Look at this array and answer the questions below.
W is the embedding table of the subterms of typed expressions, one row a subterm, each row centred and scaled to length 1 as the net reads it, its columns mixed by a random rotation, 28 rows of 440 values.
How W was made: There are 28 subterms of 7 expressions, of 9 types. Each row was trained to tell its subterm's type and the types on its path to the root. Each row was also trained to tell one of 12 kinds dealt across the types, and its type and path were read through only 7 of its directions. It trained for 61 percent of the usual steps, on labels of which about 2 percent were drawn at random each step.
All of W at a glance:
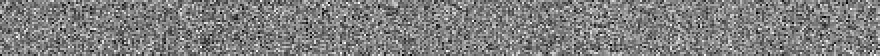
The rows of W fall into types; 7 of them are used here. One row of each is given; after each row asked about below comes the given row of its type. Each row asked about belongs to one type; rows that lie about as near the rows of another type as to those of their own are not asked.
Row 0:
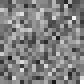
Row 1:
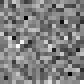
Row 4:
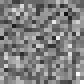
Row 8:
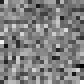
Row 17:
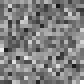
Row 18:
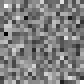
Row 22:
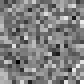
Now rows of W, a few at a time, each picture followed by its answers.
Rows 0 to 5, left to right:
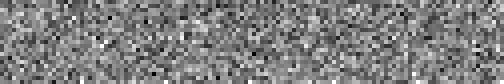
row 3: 22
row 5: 22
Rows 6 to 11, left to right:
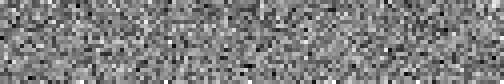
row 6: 17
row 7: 4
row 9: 4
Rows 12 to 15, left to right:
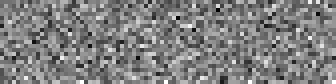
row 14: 1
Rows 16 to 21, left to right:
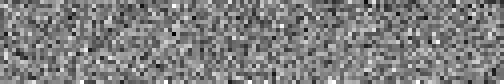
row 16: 18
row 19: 4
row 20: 1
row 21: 17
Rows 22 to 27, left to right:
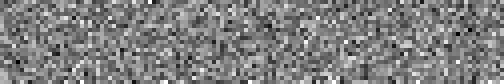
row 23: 17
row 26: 1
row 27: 1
